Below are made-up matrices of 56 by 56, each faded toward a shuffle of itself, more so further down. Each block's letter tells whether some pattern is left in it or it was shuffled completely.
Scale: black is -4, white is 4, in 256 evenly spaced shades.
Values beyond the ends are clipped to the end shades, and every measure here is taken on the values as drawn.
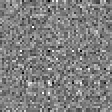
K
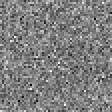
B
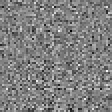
K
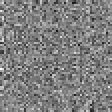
K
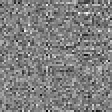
K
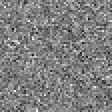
B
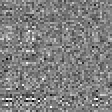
K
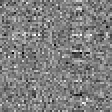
K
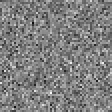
B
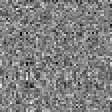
K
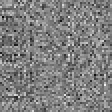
K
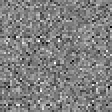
K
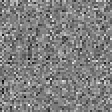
K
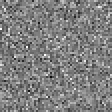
B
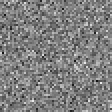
B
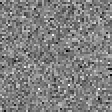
B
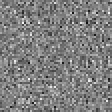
K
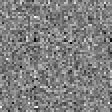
K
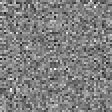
K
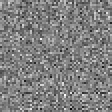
K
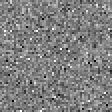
B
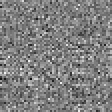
K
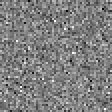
B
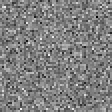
B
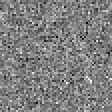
B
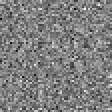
K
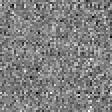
K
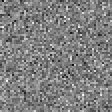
B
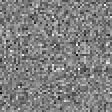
K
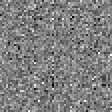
K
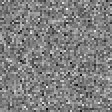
B
